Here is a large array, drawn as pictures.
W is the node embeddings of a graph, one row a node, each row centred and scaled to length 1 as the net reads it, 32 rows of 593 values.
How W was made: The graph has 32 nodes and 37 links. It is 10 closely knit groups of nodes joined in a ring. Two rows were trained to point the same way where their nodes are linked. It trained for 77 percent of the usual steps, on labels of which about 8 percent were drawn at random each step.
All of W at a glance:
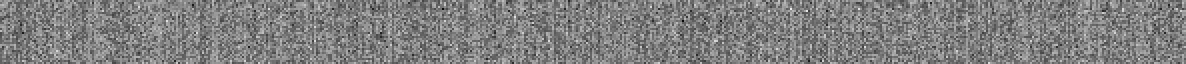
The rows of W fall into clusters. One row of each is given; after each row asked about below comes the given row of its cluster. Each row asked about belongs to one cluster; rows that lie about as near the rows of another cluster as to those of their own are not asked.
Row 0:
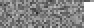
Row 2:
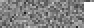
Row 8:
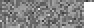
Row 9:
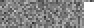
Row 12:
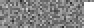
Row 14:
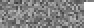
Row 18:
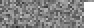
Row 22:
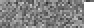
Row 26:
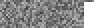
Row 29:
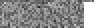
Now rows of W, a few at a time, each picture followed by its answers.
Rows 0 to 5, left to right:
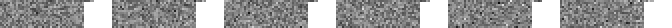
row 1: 2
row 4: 22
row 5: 18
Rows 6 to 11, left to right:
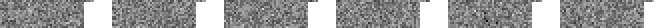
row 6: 14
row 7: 12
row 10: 14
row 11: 26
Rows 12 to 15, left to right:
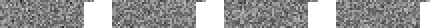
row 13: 0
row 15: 0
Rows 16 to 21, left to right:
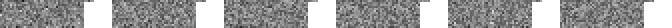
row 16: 2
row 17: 9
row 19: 29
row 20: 26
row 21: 8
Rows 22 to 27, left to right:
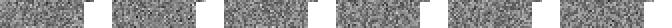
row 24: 9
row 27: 29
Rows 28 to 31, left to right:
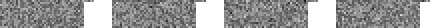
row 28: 12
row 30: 14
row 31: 8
